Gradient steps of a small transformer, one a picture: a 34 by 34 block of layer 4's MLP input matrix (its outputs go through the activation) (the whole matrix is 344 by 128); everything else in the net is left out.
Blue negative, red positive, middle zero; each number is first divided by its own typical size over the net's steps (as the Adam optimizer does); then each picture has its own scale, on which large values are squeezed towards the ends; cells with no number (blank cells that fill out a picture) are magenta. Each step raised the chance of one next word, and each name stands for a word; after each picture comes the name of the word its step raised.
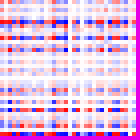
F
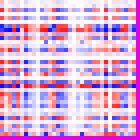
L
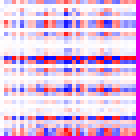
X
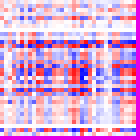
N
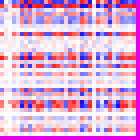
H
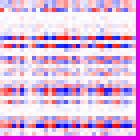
L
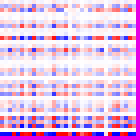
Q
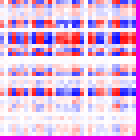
H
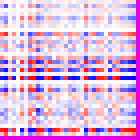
X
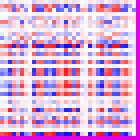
N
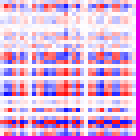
N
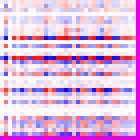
L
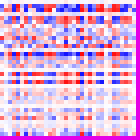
N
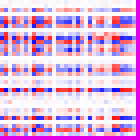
F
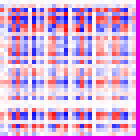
X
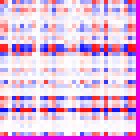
H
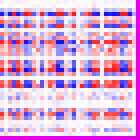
X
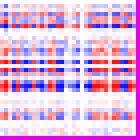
X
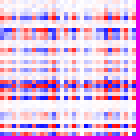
L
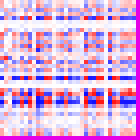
L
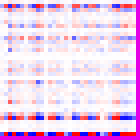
Q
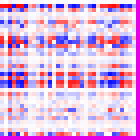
N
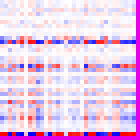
Q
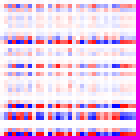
Q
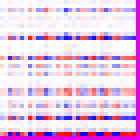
Q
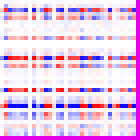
Q
